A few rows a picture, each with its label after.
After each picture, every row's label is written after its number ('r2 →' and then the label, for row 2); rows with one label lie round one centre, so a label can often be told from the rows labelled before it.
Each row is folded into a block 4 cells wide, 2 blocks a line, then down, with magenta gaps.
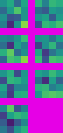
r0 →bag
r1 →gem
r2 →gem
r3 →bag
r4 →bag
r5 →gem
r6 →bag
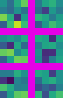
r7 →gem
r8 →gem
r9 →gem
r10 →bag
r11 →gem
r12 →bag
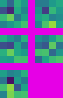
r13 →gem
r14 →gem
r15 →gem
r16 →gem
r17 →gem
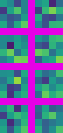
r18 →bag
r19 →bag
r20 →gem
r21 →gem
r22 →bag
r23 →gem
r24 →bag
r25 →bag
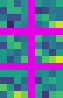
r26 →bag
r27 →gem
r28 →bag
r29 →gem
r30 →gem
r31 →bag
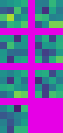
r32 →gem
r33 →gem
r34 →bag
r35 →bag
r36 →gem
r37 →bag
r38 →bag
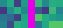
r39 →bag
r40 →gem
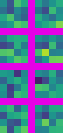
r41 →gem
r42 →gem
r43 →gem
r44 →gem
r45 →bag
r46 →gem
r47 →bag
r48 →gem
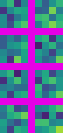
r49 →bag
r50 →gem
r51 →bag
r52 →bag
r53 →bag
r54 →bag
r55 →bag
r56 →gem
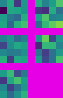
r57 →bag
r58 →gem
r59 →bag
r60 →bag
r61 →bag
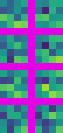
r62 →gem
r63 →gem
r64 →bag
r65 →gem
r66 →gem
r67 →gem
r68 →bag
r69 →bag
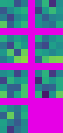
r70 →bag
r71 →bag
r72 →gem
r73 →gem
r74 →bag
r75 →bag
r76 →bag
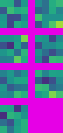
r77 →bag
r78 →gem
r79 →gem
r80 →bag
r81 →bag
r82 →gem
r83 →bag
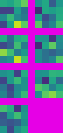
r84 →gem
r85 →bag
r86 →gem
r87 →bag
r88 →bag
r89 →gem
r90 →bag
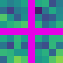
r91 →gem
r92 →bag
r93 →gem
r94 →gem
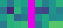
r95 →gem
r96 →gem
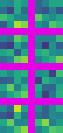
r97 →gem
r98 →gem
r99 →gem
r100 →gem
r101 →gem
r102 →bag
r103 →gem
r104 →gem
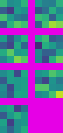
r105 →gem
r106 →gem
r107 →gem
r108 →bag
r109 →bag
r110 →gem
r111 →bag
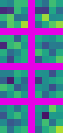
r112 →gem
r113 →gem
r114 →bag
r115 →gem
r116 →gem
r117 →bag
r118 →bag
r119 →gem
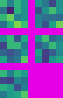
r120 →gem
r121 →bag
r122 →bag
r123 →bag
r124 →gem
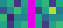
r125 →bag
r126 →bag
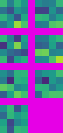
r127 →gem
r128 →gem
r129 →bag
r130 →gem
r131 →gem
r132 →gem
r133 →bag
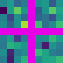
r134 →bag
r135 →bag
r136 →bag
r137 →gem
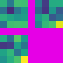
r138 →gem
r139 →gem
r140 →gem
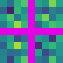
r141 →gem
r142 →gem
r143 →bag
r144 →bag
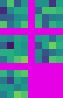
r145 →bag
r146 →bag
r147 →gem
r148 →bag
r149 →gem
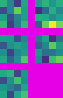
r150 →bag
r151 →gem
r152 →bag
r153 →bag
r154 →bag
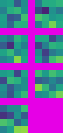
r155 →bag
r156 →gem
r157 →gem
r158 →bag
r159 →bag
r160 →gem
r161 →gem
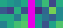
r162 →gem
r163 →bag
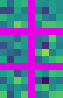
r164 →gem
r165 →gem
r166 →bag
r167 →gem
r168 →bag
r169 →gem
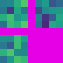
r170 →gem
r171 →bag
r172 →gem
